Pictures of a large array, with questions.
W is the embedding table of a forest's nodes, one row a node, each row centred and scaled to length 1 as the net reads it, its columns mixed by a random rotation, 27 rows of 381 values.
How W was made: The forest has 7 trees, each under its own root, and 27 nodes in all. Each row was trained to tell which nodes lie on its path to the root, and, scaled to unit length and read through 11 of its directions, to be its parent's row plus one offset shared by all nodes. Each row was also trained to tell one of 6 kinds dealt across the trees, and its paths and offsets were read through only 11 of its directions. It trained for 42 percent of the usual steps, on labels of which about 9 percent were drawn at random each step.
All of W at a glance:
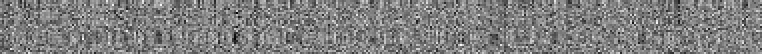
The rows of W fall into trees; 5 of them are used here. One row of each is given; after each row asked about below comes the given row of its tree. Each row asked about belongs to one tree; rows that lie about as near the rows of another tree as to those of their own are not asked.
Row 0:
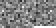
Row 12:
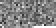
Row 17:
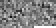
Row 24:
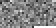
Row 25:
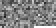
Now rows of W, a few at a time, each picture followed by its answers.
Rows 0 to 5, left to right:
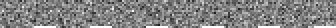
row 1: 0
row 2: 24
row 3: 0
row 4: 25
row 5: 17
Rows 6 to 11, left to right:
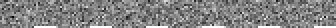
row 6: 24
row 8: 24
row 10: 0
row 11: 0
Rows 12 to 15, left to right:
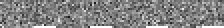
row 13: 24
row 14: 25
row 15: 17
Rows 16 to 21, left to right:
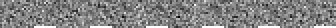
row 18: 25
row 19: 0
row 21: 12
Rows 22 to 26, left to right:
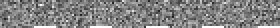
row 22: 25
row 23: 17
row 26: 12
